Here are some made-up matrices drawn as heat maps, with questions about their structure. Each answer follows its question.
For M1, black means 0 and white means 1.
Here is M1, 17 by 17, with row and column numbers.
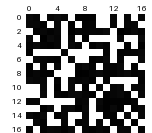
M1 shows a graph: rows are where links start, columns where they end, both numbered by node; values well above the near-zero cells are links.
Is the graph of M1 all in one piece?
yes
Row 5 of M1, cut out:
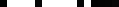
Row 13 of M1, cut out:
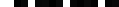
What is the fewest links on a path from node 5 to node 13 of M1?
2
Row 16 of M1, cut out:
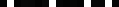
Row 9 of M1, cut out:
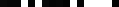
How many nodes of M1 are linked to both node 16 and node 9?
2
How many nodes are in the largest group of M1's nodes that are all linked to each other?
5
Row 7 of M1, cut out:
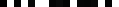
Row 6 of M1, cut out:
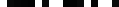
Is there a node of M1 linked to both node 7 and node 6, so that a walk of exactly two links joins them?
yes
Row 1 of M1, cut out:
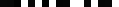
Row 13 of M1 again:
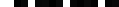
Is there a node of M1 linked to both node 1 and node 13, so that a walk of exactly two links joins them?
no
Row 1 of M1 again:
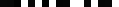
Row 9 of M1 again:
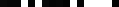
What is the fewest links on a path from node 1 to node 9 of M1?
2
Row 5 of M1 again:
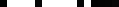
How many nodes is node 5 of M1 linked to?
10
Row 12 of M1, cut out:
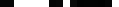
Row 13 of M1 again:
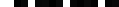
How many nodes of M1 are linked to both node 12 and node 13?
2
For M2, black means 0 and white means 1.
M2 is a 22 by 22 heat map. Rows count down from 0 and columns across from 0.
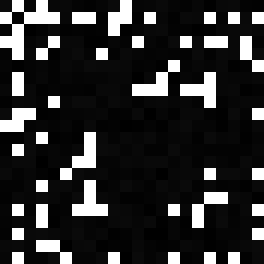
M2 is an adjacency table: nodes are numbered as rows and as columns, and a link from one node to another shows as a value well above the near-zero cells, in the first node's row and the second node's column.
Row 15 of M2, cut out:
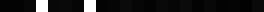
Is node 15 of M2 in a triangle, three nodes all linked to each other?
no
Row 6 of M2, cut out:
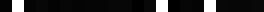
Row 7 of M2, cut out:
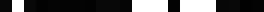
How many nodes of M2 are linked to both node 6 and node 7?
3
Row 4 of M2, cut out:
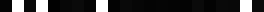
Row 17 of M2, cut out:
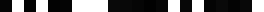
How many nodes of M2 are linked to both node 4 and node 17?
3
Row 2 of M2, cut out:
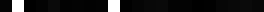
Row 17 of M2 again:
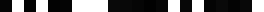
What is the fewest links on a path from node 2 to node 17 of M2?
2
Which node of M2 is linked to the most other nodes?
node 1
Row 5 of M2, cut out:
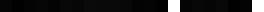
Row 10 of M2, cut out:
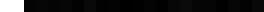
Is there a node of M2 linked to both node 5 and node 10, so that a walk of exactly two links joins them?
no
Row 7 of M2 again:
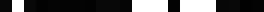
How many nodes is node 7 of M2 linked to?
7
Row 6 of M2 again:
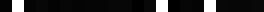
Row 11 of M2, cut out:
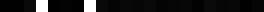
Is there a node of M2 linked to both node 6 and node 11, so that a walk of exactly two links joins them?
no
